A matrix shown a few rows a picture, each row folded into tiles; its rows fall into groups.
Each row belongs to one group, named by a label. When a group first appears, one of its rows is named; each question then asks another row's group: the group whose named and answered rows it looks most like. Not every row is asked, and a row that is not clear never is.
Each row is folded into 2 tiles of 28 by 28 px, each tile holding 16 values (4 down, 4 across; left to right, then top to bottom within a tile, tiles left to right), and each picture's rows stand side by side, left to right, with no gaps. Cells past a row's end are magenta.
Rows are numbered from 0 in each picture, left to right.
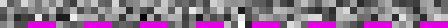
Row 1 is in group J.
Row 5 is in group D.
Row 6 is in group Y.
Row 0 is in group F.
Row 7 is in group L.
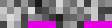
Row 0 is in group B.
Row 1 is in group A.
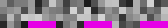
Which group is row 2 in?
J
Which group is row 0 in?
D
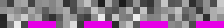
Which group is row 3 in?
Y
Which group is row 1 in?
L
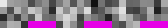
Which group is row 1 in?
B
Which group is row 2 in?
L
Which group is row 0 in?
A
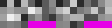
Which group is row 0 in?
B
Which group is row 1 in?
Y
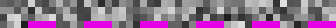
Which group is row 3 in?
F
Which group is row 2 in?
Y
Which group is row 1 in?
L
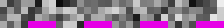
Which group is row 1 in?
D
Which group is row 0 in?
F
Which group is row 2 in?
A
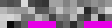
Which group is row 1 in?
F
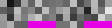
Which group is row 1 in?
Y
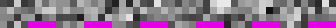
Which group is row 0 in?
Y
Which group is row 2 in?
B
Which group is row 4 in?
A
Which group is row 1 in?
A
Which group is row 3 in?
F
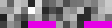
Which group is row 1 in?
F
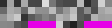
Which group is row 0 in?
B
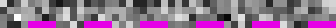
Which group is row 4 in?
L
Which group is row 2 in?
Y
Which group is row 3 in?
B
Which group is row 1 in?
Y
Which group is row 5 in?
F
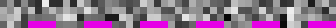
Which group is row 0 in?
B
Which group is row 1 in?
B
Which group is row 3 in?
J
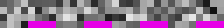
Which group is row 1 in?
B
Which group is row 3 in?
D
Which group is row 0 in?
D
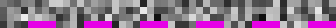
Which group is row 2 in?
A
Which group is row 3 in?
J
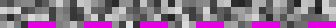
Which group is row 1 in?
A
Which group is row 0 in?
D
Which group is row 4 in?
J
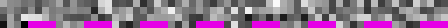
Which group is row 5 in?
A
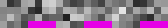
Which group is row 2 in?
Y
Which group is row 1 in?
J
